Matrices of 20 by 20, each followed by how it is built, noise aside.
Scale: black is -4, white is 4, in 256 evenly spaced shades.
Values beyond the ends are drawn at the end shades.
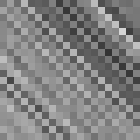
Toeplitz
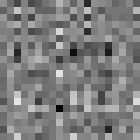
low rank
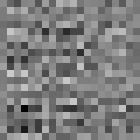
low rank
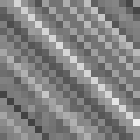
Toeplitz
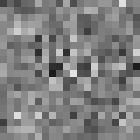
low rank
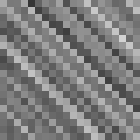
Toeplitz
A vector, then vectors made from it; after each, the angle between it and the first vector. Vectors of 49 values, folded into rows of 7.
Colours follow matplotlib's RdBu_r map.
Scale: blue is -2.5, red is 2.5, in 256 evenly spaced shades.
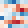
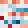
nearly opposite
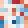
partly opposed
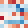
nearly opposite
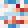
nearly parallel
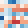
nearly parallel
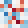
partly aligned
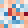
partly opposed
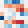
nearly parallel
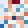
partly opposed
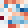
nearly opposite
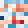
nearly parallel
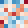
orthogonal
